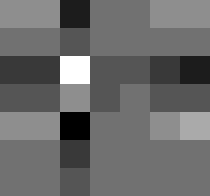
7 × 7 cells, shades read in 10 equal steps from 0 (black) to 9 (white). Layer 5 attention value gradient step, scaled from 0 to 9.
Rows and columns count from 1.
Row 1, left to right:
5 5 1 4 4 5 5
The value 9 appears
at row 3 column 3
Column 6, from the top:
5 4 2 3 5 4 4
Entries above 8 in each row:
0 0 1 0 0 0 0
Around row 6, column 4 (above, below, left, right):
4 4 2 4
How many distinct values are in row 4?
3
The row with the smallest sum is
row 3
